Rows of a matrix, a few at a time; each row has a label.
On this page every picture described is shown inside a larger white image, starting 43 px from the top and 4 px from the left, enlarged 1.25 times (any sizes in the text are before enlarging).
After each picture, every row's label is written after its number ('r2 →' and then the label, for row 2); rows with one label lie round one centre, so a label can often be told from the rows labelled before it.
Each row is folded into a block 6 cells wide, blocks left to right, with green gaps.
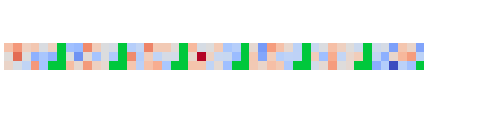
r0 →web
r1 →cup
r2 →cup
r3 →web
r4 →cup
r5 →cup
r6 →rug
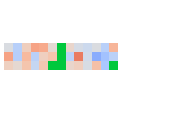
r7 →cup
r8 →web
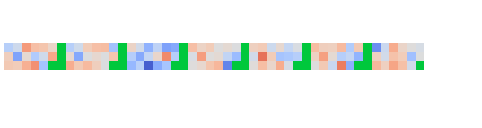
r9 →cup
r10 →cup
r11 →rug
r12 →web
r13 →web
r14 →web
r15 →cup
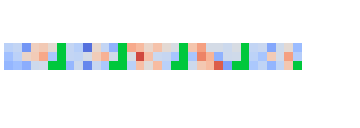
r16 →rug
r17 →rug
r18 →web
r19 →web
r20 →rug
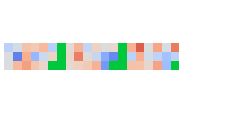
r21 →cup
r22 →web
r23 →web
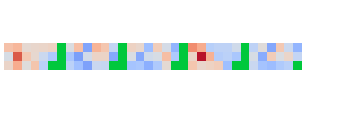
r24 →web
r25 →rug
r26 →rug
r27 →web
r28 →rug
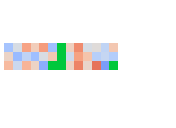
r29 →cup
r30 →web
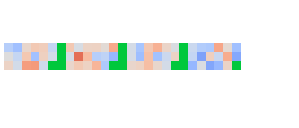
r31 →cup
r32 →web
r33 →cup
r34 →rug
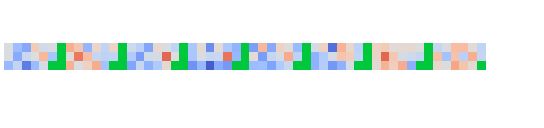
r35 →rug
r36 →web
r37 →rug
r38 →rug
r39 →rug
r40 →rug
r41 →web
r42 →cup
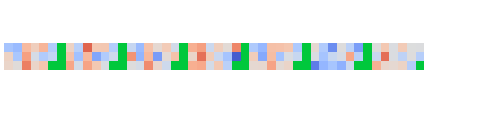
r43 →cup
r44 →cup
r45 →cup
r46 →web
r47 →cup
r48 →rug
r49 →web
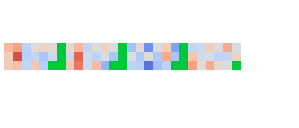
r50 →web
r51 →web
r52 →rug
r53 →cup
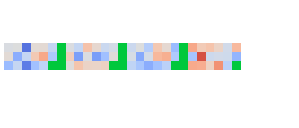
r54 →rug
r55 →cup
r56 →rug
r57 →web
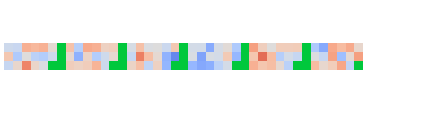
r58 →cup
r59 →cup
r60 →web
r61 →rug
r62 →web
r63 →cup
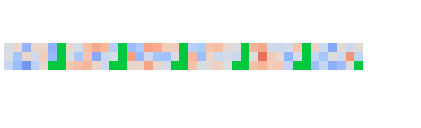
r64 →rug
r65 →cup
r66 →cup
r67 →cup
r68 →web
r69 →rug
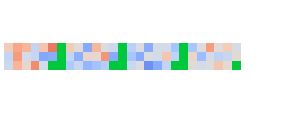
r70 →web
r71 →rug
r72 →rug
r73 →cup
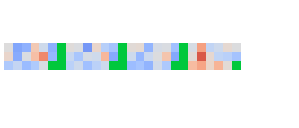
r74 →rug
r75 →rug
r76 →rug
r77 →web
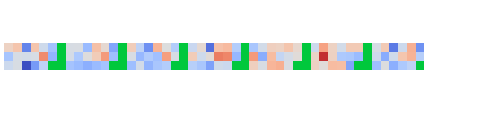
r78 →rug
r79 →rug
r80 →rug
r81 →rug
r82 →cup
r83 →web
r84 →rug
